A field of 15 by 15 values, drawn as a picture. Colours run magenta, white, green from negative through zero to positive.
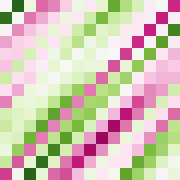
Grain: diagonal, up to the right. Mirror symmetry: none. Slope: none.
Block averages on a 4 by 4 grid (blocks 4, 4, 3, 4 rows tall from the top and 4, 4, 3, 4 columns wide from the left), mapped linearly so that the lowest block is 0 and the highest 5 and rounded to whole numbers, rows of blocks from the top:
2352 / 2431 / 5501 / 4125
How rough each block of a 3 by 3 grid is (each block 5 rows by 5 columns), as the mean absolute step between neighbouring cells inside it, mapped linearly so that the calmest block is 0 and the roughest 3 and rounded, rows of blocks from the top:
102
021
311
